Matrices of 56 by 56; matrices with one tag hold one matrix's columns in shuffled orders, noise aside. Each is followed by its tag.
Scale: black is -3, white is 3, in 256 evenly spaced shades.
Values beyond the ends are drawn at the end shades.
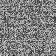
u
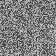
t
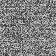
u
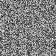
t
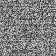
u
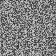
t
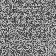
u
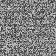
u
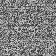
u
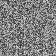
t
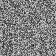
t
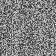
t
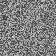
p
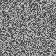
p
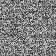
u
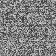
u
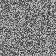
p
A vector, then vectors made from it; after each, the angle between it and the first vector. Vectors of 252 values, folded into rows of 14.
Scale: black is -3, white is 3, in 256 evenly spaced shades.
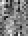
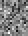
orthogonal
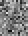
partly opposed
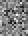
orthogonal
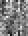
nearly opposite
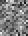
partly opposed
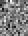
partly opposed
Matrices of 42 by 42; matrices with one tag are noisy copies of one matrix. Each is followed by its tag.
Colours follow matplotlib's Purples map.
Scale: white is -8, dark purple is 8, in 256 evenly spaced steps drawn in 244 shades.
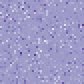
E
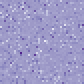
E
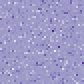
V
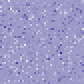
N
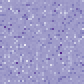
N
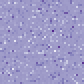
V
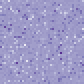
N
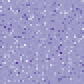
N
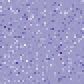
N
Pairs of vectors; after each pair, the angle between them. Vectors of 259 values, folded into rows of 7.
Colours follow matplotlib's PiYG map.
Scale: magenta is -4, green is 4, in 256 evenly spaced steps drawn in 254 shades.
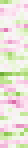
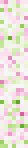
partly opposed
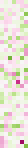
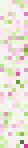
nearly opposite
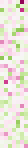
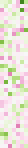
nearly opposite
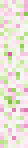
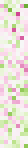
partly opposed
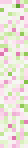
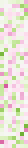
partly opposed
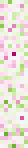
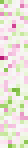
partly aligned
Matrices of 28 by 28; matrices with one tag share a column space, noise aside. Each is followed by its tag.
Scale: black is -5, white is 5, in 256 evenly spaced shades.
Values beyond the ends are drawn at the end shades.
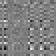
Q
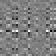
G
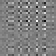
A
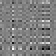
Q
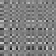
Q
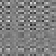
A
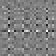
G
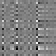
Q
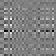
G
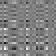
Q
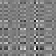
Q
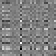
Q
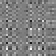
Q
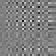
A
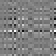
G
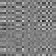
A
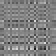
Q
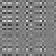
A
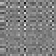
A
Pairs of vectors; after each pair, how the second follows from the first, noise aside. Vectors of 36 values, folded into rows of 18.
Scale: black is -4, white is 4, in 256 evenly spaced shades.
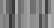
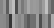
sign-scrambled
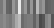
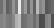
copied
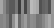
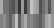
copied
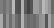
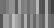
wrapped around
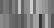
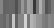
wrapped around
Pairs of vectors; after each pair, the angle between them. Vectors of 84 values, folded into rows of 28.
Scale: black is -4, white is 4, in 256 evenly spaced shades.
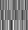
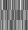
partly aligned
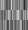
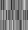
nearly opposite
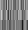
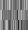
partly aligned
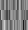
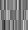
nearly opposite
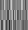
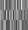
partly aligned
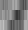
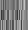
orthogonal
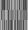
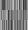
nearly parallel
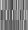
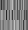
nearly opposite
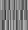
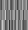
nearly opposite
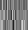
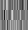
orthogonal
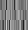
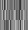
partly opposed
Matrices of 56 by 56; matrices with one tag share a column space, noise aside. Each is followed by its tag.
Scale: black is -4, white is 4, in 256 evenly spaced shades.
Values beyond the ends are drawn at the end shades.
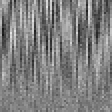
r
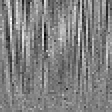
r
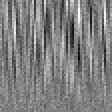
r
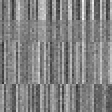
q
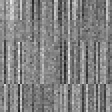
q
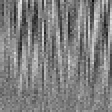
r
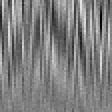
r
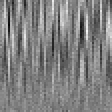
r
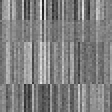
q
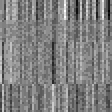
q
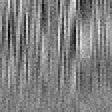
r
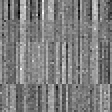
q
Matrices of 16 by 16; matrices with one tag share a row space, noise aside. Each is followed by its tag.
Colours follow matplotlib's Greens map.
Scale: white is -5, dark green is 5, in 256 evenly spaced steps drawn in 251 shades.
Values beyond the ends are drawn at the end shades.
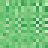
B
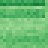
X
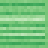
X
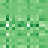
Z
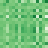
B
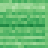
X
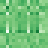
Z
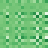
B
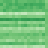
X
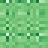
Z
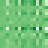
B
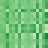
B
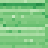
X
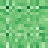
Z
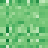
Z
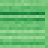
X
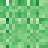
Z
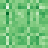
Z
